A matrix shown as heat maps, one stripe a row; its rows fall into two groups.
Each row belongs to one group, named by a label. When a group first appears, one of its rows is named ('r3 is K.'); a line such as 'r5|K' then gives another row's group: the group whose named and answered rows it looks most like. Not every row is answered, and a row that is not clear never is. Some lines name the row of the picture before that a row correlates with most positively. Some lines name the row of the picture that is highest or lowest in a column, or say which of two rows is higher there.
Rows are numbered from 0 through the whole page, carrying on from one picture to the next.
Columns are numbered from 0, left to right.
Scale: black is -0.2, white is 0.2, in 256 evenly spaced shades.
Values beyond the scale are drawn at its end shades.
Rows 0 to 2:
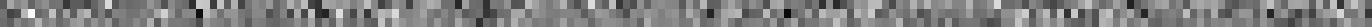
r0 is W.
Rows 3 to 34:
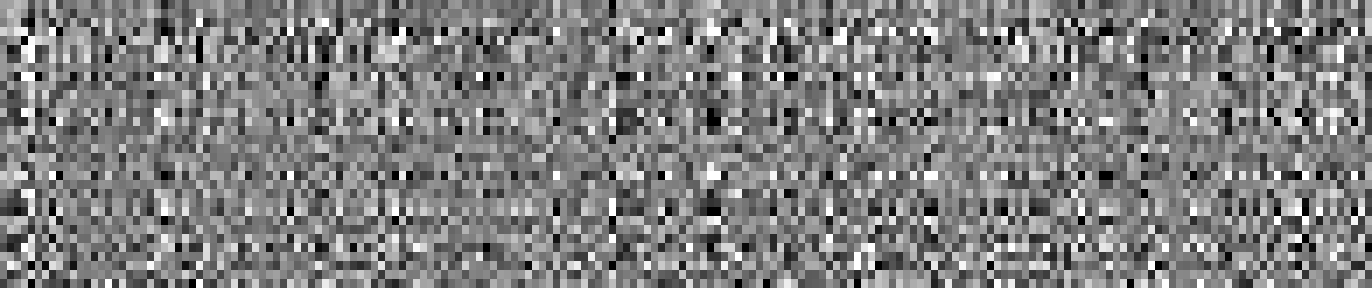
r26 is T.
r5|W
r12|W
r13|T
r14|T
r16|T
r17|W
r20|W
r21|W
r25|T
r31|W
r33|T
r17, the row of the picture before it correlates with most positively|0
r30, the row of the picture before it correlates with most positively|1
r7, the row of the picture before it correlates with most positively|2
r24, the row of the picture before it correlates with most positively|1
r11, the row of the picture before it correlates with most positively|1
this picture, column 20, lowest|34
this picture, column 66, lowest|6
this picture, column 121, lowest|7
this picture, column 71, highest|7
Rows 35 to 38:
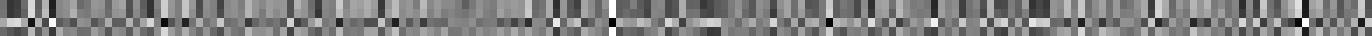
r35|T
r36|T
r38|T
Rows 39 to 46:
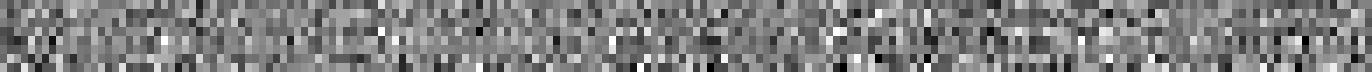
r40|T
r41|W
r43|T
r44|T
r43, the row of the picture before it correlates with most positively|38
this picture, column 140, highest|46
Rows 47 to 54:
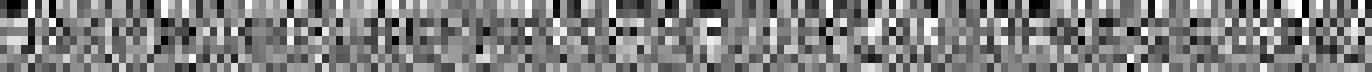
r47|T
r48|T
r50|W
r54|W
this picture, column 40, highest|47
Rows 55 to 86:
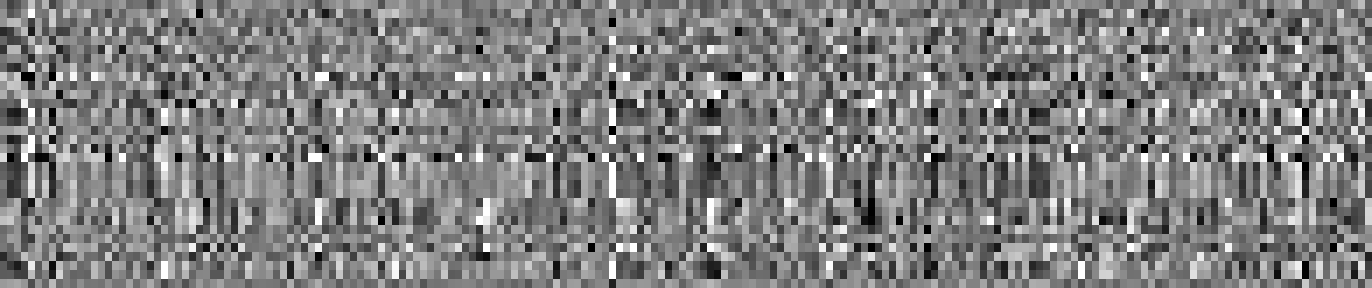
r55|T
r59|T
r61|W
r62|T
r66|W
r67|T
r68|T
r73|T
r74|T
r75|T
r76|T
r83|W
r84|T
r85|T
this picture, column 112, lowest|71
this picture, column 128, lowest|79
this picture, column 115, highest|72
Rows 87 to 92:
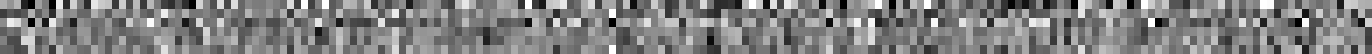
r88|T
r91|W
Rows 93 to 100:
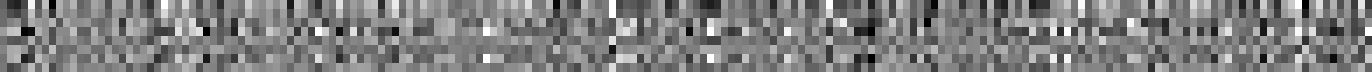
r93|T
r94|T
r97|T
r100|T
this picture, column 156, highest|96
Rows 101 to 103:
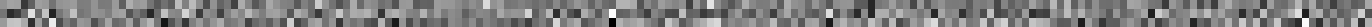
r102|T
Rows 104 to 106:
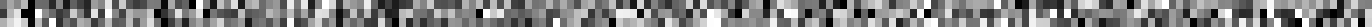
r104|W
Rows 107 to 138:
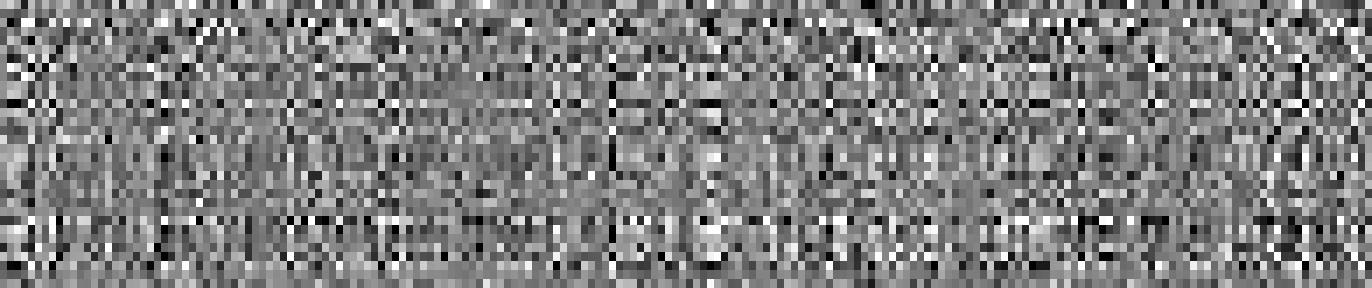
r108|T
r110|W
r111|W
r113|T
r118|T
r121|T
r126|W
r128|W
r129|W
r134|W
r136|T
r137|T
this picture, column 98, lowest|107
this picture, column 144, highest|109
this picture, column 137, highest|114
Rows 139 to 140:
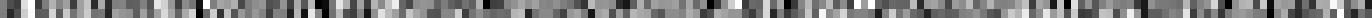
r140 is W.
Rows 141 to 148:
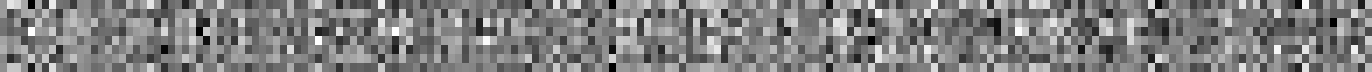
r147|T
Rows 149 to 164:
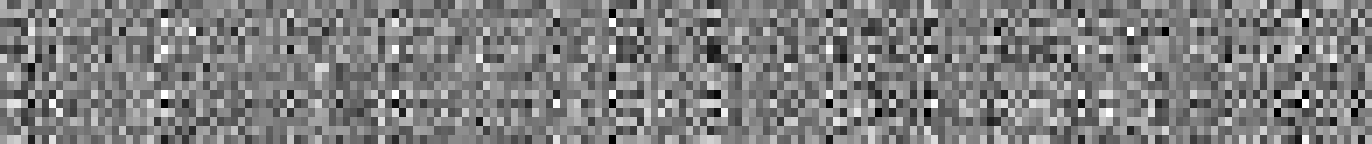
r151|T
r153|W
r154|T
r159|T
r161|T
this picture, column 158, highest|161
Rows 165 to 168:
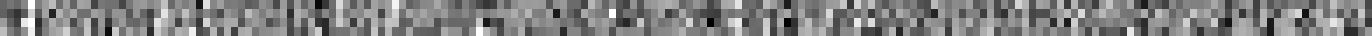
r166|T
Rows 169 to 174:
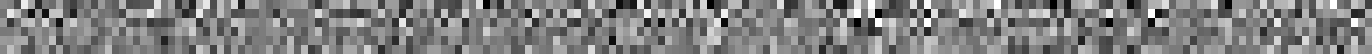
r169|W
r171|T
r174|W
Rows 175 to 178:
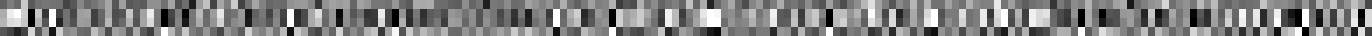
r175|W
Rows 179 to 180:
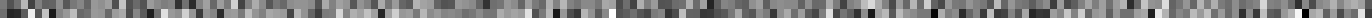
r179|W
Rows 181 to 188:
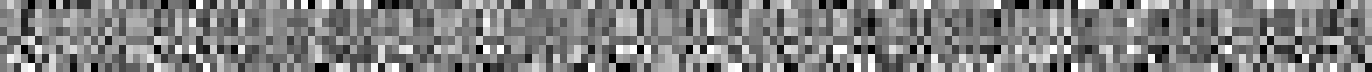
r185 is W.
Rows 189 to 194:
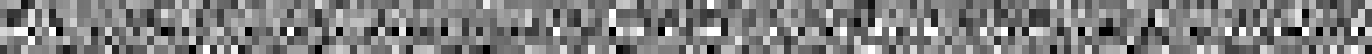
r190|T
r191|T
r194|W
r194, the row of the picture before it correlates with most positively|188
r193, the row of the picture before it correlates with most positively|185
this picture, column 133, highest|192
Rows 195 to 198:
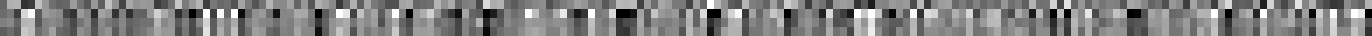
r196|W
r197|W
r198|W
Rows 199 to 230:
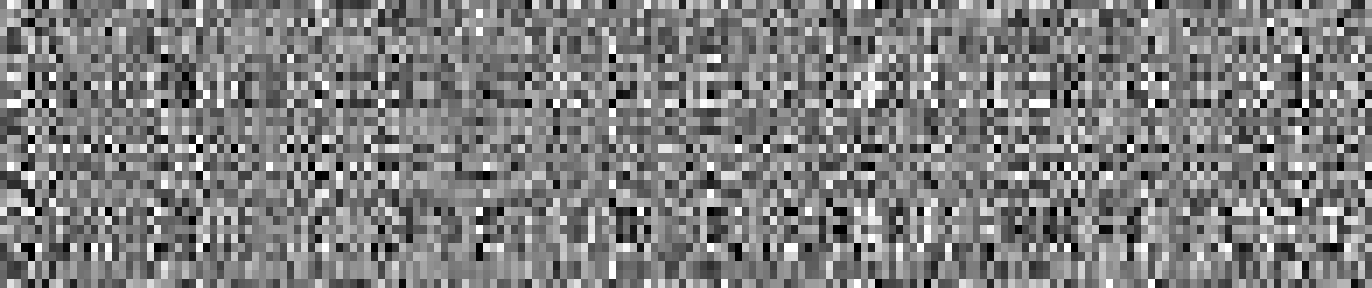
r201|W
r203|T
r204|T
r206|W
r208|W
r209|W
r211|T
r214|W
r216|W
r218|W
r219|T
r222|W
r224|W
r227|W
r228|T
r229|T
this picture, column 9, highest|215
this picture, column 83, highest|226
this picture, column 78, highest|222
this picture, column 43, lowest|215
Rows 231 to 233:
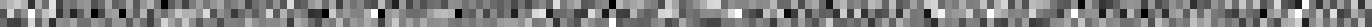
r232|W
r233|T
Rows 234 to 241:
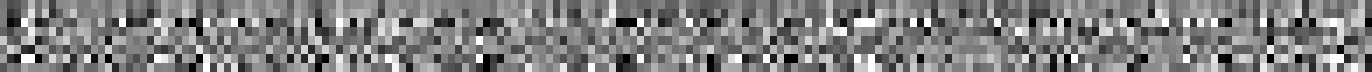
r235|T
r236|W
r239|W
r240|W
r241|W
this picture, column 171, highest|236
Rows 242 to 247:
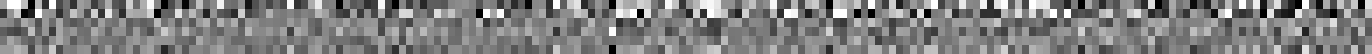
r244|W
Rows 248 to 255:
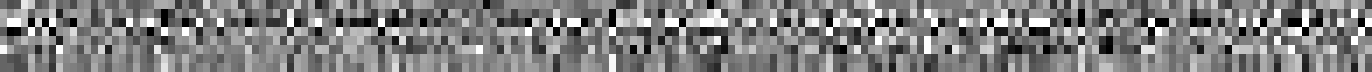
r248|W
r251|T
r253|W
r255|T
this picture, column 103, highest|250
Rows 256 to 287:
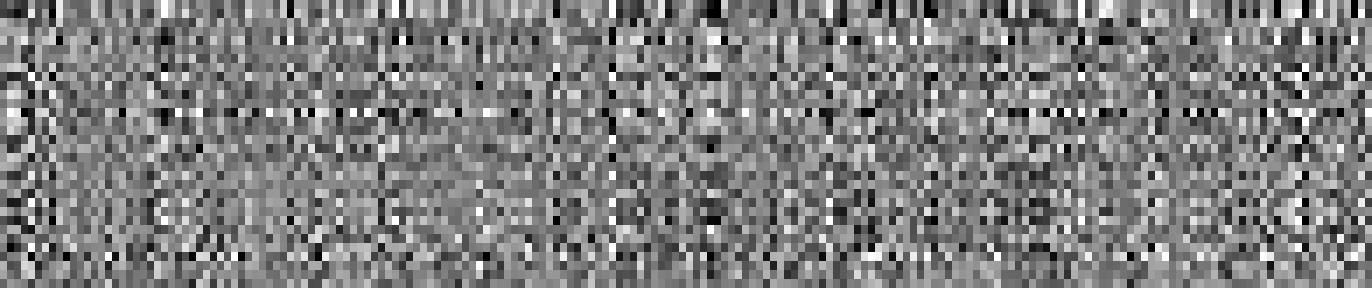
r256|T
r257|T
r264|T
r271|T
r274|W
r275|T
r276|W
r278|T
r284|W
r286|W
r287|W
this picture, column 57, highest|260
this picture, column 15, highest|284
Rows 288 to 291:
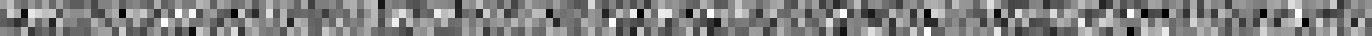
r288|W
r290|T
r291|W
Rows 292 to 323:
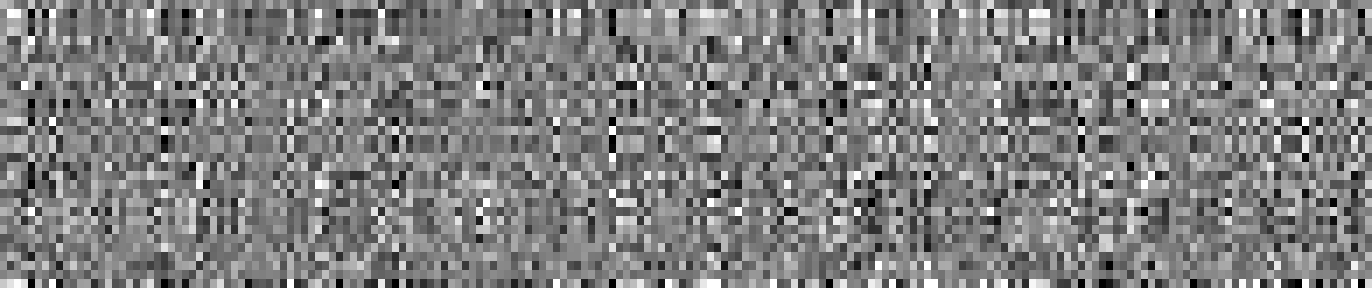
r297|W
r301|W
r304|W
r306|T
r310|W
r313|T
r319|T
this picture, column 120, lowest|303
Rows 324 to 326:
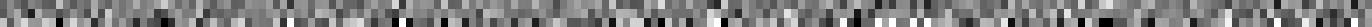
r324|T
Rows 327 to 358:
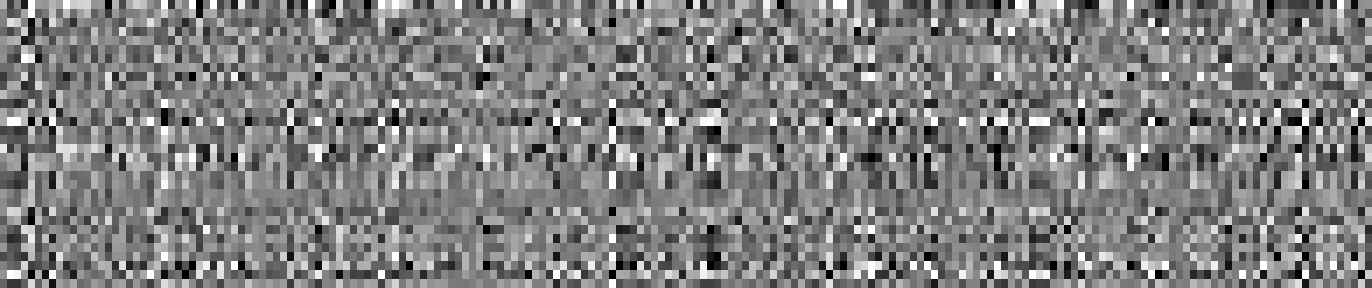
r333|W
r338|T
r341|T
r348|W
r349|W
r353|T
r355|T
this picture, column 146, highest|327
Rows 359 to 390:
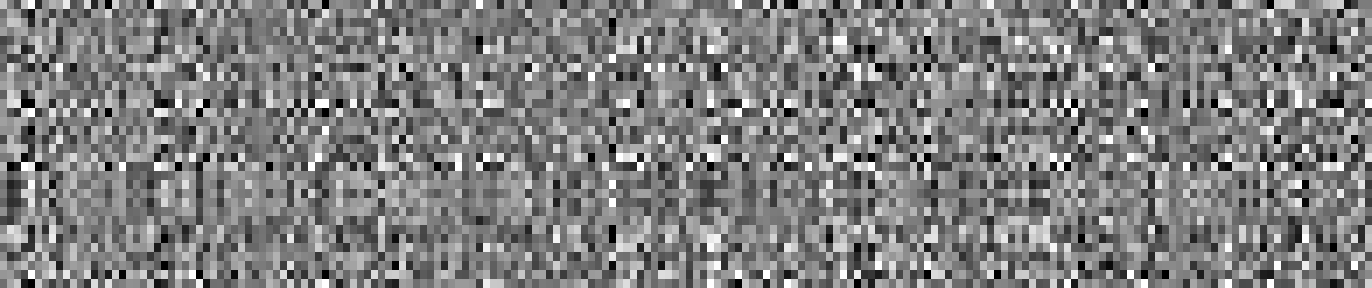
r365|T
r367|W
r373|W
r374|T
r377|W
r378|T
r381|T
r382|T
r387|T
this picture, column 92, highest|366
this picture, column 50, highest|370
